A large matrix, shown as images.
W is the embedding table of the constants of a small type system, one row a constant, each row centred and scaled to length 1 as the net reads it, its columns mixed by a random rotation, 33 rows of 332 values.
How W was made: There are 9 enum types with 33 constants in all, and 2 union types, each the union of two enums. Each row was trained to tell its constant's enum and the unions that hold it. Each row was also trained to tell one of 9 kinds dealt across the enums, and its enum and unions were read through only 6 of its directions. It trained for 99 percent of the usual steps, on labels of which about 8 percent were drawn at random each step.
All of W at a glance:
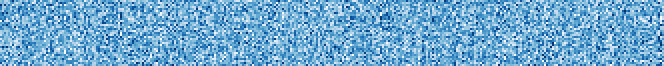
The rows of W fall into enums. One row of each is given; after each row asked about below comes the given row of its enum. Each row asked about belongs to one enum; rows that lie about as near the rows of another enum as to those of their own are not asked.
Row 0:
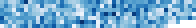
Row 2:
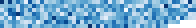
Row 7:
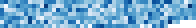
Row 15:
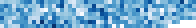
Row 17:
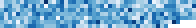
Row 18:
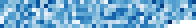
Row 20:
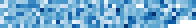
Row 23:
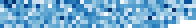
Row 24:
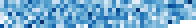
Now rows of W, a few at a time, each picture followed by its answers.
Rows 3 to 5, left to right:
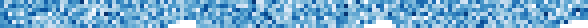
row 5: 20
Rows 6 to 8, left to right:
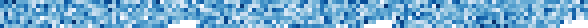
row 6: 7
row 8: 18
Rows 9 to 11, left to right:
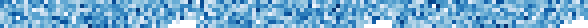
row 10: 0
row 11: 18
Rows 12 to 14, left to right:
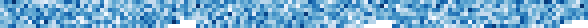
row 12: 23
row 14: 7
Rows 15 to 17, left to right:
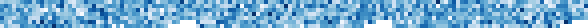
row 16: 17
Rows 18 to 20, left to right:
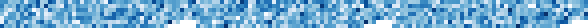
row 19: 7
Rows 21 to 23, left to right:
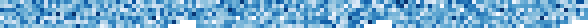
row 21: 20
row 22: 17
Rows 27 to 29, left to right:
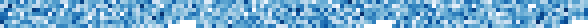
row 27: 17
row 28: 15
